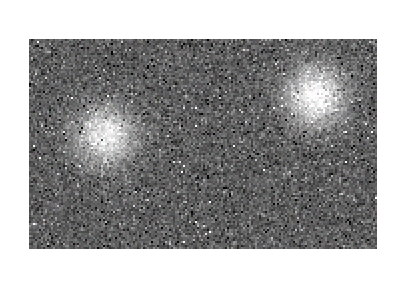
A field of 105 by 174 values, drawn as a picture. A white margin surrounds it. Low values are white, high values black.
Average level on the scale: 60%. Odd rows or columns: none. Dips: two. Mirror symmetry: none. Slope: none. Histogram: skewed, a long tail of low values.
